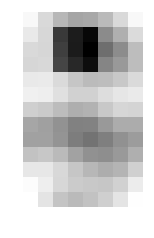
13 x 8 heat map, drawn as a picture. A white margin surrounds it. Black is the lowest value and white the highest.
Ninth with the lowest average: top middle. Odd patch: lower, in the top middle. Ninth with the highest average: bottom left. Average level on the scale: 70%.
